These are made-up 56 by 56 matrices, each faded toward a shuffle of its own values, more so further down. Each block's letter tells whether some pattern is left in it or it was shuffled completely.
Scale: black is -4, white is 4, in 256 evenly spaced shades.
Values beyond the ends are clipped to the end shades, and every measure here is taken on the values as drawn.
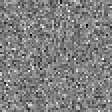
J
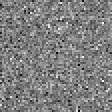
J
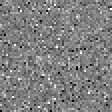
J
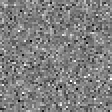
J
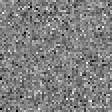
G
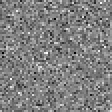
G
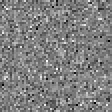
J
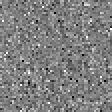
J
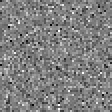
J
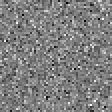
J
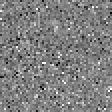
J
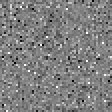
J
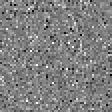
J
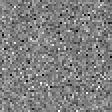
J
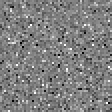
G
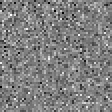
G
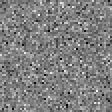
G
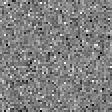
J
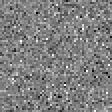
G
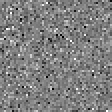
G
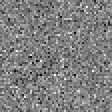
G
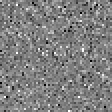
G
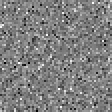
G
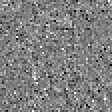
G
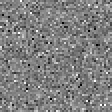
G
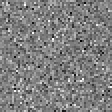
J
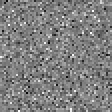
G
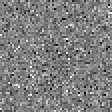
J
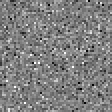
G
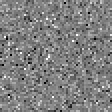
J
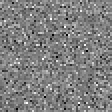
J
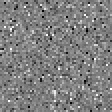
G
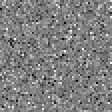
G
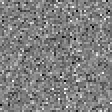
G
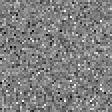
G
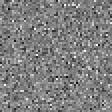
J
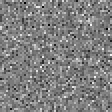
G
